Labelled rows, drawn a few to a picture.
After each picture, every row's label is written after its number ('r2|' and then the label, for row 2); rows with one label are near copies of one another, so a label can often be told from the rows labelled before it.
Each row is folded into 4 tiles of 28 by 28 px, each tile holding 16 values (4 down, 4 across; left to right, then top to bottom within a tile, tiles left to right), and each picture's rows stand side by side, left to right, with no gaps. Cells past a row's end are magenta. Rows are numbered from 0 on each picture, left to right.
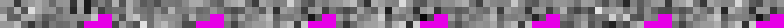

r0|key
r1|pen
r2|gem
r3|gem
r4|gem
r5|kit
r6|gem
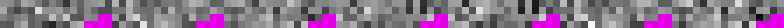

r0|kit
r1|pen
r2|gem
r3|key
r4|key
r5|pen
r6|gem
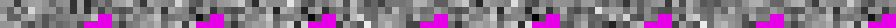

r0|key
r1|gem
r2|gem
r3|pen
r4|gem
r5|kit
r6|pen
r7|gem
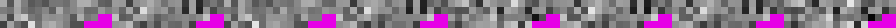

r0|pen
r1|key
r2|pen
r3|key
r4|gem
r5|key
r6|key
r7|gem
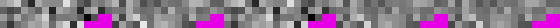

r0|gem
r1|pen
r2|gem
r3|pen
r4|pen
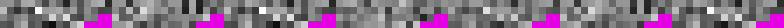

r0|kit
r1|key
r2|kit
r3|gem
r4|kit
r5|key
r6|kit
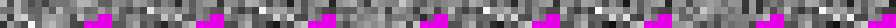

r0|pen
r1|kit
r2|kit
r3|gem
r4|kit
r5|kit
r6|key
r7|kit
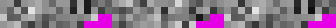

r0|key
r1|gem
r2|key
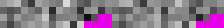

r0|gem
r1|gem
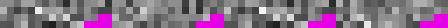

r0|kit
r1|key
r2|kit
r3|pen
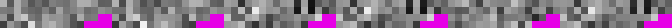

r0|pen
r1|pen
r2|key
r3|key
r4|gem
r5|key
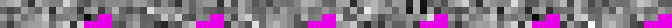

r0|gem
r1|kit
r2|pen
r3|key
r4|gem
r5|pen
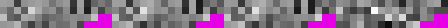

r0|key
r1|key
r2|key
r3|kit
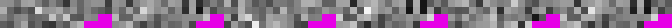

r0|kit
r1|key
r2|pen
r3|key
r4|gem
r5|key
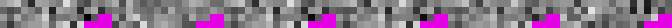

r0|gem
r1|pen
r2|gem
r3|gem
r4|gem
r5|key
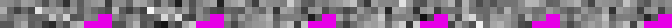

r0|kit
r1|kit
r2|gem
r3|gem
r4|pen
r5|gem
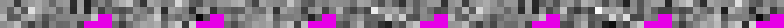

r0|key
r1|gem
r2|gem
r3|kit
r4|key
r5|kit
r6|gem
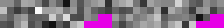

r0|kit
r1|gem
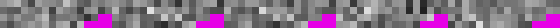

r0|gem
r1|kit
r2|kit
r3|key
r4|pen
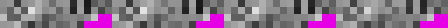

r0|key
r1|key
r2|key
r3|key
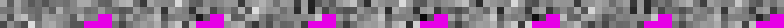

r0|pen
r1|gem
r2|key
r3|gem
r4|gem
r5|key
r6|gem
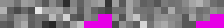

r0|kit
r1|pen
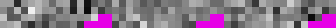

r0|key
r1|pen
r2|gem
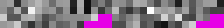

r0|key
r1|kit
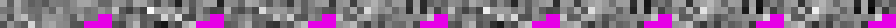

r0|pen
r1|kit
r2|kit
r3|key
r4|kit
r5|key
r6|key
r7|key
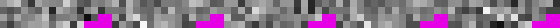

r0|gem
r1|pen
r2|key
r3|pen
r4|kit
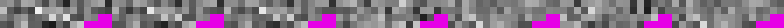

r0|kit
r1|kit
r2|kit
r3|gem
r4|pen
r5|key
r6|pen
